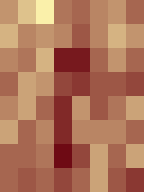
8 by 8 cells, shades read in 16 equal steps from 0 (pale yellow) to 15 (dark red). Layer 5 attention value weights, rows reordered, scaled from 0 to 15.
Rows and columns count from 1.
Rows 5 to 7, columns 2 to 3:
5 9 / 9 7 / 9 8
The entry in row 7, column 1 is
9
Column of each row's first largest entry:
5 5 4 5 4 4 4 8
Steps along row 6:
up down up down same same up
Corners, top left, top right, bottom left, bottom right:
6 9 9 12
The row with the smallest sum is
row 1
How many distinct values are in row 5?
7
